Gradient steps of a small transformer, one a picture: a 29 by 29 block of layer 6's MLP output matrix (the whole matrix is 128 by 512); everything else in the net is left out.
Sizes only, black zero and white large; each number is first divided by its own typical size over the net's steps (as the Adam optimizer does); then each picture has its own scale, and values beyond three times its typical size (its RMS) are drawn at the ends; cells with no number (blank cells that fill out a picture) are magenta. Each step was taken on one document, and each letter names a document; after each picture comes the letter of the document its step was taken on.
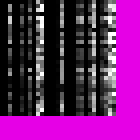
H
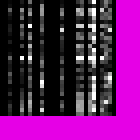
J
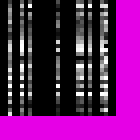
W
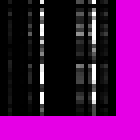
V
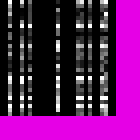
W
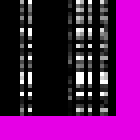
J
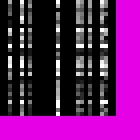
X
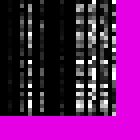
J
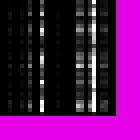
V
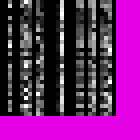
H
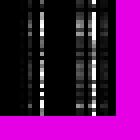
V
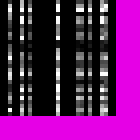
X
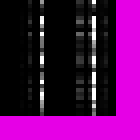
V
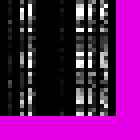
J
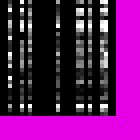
W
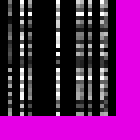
X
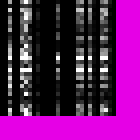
W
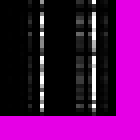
V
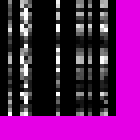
X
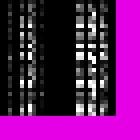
J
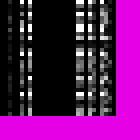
J
